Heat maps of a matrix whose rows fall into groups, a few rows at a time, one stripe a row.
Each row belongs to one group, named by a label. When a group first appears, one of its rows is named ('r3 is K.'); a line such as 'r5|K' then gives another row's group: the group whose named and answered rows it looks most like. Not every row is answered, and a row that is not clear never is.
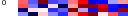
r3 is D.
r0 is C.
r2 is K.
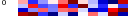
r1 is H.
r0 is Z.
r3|H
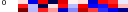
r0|C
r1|H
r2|D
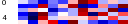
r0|D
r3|C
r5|Z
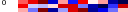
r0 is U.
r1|Z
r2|C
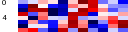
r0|D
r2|U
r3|C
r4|C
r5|K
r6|K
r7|H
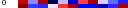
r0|U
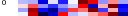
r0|D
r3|H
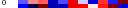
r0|K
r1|C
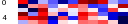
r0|D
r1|K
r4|U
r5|U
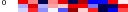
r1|Z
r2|Z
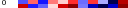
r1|Z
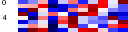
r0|K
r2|U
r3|D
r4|C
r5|K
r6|K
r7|U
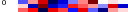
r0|U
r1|C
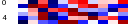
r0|C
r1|U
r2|Z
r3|C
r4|U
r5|K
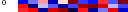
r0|K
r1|D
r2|H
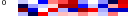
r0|Z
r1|K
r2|D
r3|C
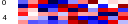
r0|U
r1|K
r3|Z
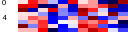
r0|Z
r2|D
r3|H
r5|U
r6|D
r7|U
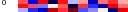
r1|H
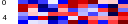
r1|Z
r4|C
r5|K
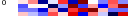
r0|H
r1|K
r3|Z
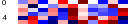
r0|H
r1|C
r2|Z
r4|U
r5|H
